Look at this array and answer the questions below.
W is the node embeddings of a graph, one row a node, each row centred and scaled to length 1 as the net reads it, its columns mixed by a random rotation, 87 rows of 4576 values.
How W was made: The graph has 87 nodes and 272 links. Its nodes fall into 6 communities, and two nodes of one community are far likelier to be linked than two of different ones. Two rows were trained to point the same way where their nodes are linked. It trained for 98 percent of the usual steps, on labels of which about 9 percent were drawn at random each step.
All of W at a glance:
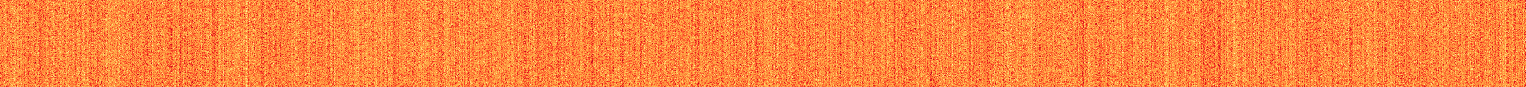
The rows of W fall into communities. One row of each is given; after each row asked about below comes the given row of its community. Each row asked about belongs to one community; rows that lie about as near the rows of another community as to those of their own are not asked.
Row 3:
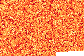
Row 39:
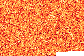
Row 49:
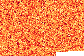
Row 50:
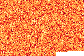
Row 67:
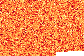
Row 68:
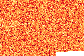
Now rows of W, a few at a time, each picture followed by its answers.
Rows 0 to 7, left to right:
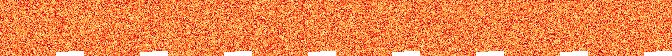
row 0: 68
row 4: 67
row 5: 49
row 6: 3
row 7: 3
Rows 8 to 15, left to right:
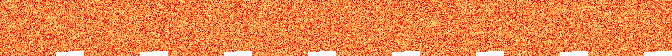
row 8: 3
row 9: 68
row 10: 68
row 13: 67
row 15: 50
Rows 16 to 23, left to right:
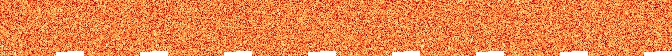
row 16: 49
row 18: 67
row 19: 39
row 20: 50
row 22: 39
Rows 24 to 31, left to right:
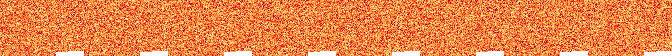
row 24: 68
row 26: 68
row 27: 49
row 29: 39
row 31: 68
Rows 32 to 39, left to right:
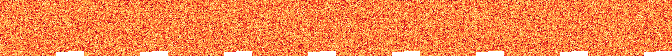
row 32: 67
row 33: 49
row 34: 67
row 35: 68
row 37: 67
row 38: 67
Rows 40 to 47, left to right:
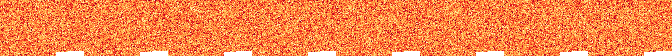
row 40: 68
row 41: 67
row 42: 49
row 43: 39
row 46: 39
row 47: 49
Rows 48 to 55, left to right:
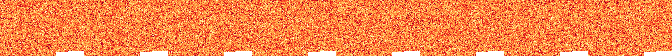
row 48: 68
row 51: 67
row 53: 49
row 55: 49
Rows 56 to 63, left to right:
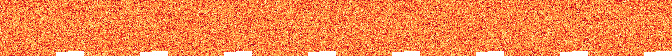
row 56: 68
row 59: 50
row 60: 39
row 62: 68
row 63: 39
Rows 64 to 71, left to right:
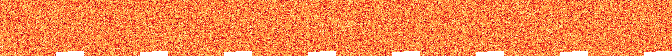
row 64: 49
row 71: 67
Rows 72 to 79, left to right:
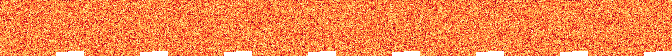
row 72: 3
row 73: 3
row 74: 67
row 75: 49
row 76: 67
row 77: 39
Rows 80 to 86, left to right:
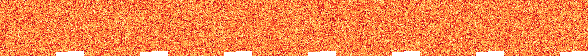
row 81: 50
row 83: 68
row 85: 3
